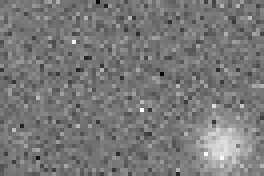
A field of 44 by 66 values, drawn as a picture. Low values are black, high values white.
Average level on the scale: 50%. Mirror symmetry: none. Ninth with the highest average: bottom right. Stripes: none. Bumps: one, in the bottom right.
